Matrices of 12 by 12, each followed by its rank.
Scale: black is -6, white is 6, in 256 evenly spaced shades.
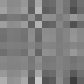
one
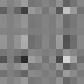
one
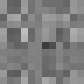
two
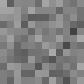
full rank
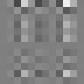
one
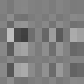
one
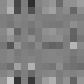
two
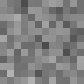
full rank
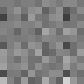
two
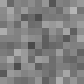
full rank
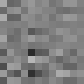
two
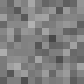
full rank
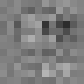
two
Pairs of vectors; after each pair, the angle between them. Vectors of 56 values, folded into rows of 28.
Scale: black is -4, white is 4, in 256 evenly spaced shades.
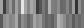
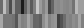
nearly opposite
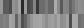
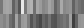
nearly opposite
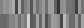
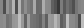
partly aligned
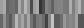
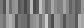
nearly opposite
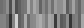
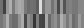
partly opposed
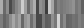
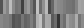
nearly opposite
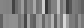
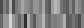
partly aligned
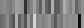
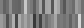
nearly opposite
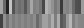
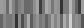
partly aligned
